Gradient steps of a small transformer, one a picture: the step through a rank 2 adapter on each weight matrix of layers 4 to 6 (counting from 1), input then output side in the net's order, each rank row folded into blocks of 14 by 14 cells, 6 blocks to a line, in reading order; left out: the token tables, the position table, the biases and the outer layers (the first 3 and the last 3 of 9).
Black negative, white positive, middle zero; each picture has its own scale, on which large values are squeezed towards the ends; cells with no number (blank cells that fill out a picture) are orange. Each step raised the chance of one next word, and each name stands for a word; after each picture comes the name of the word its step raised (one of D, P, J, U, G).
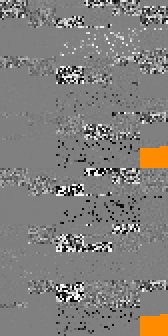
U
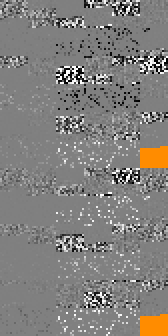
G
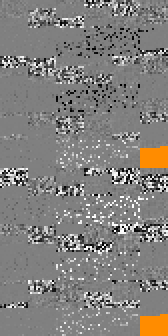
G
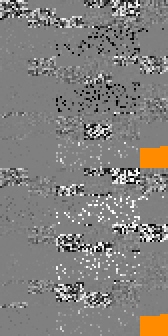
G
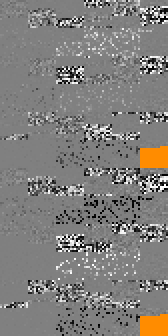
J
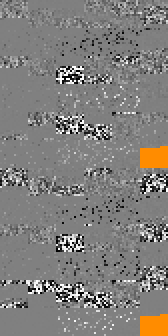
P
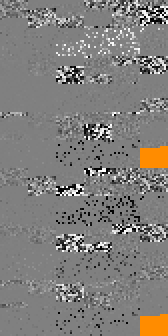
U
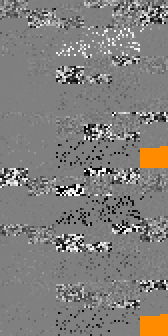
U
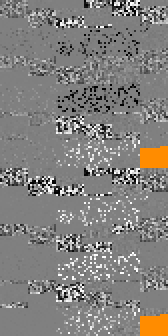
G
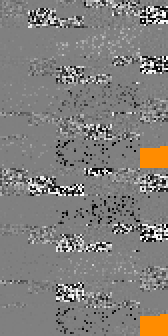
U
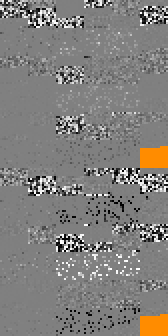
J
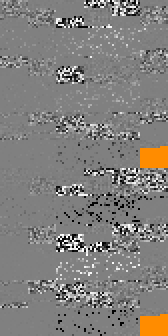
J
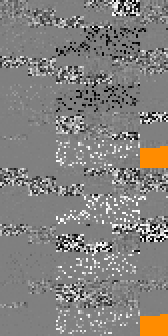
G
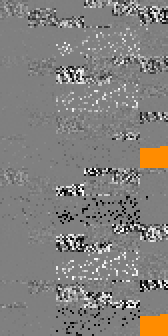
J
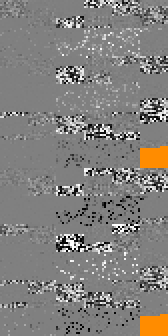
J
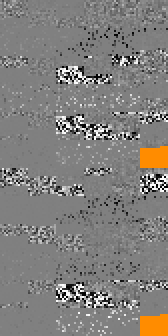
P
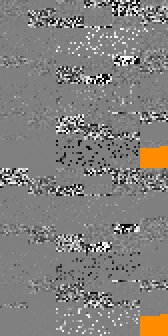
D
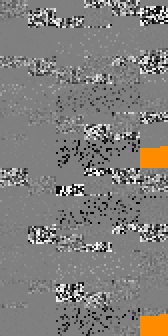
U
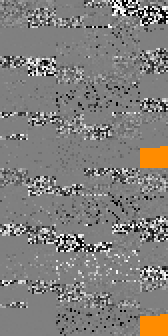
J
